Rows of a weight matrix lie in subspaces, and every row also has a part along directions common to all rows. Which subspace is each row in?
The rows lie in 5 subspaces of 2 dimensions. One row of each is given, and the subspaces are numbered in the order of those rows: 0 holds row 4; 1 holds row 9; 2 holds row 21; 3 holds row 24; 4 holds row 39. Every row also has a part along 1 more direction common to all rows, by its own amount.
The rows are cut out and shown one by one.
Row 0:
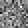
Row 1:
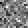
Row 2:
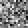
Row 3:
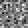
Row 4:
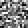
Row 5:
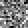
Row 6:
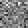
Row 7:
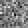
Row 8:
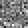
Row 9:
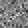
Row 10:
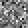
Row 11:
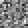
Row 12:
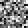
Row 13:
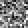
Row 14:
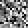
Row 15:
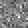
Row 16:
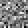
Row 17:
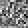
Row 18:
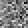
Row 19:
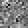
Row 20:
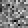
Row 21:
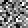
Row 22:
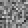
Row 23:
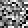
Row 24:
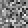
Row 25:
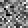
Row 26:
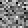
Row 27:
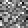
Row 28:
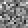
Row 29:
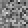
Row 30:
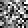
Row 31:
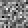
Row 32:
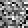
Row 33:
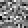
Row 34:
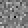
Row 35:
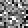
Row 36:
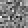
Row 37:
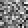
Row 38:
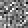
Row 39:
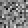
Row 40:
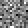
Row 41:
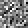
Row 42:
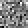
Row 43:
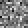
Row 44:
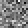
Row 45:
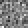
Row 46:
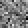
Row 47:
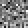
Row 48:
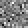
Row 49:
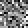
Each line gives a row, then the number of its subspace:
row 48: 1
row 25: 2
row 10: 2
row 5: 4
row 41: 4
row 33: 0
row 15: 1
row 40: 4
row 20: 3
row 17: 3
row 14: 3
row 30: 3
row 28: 0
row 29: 3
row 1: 2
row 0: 1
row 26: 2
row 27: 2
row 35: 1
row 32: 3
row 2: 3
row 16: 4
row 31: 4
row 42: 0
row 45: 0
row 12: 2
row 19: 2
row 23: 3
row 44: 3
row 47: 4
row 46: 1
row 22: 4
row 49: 1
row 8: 1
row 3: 0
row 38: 4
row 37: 3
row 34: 0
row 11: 0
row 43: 0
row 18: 3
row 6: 2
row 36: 0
